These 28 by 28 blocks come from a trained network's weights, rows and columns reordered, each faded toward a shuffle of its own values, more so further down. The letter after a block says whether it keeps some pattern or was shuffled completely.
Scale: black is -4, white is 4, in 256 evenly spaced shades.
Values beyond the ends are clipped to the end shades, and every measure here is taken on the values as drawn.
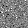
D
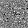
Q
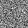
D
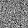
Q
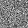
D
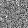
D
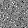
D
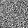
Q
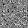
Q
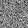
D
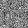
Q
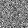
D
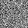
D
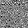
Q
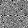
Q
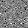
Q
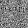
Q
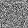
D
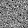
D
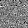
Q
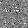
Q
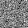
D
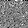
Q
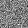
D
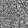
Q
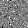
D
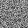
D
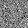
D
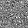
Q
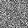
D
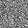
Q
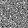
D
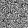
D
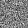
D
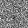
Q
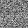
D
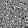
Q
